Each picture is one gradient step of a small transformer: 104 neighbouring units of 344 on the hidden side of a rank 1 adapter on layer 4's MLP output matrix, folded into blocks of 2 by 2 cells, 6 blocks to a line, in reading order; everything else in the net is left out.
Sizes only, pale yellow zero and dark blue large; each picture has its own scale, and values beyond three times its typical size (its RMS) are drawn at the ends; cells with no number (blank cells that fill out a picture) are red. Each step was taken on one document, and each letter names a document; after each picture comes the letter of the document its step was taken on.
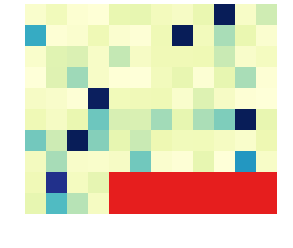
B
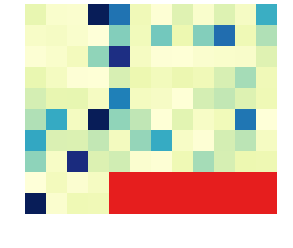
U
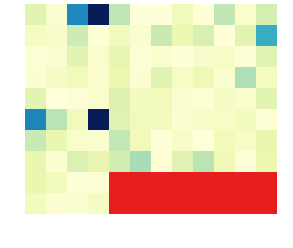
U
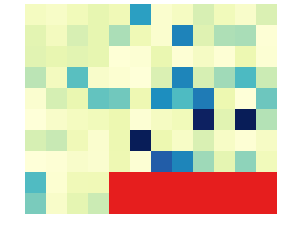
B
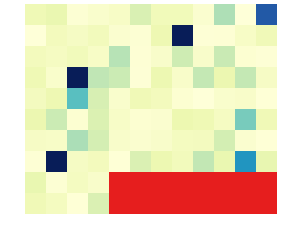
B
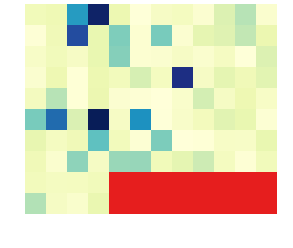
U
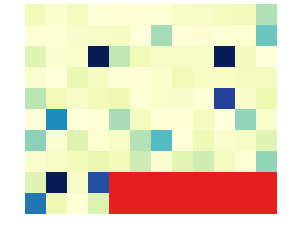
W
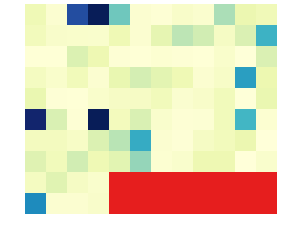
U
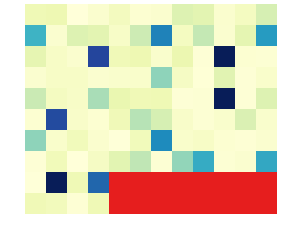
W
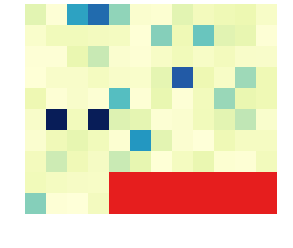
U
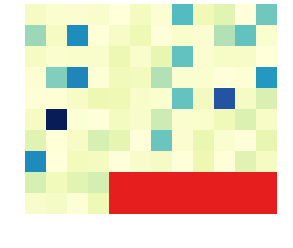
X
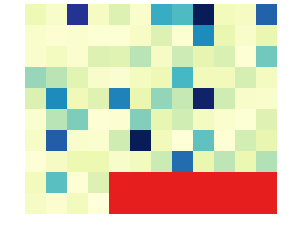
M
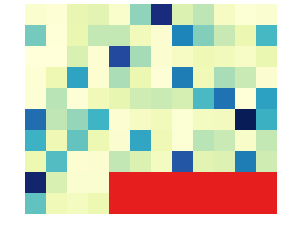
B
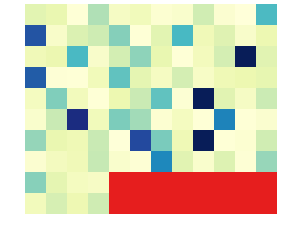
M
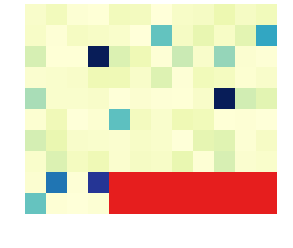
W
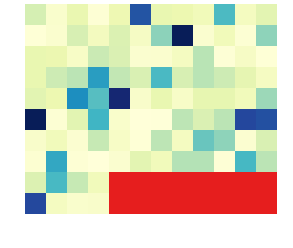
B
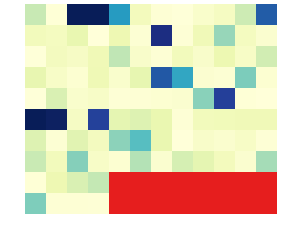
U
